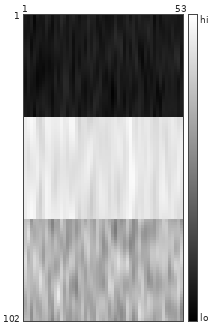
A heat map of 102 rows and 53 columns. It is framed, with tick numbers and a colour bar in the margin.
It is made of 3 by 1 panels. Panel 1,1: very low, streaked downward, faint in contrast. Panel 2,1: very high, streaked downward, faint in contrast. Panel 3,1: high, streaked downward.
